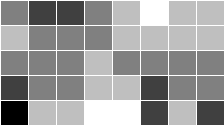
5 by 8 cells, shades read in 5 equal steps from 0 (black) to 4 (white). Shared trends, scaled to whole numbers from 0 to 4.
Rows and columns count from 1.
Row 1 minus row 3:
0 -1 -1 -1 1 2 1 1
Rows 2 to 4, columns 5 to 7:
3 3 3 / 2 2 2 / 3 1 2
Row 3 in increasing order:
2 2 2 2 2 2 2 3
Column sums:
8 10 10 14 15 11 13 11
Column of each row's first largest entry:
6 1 4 4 4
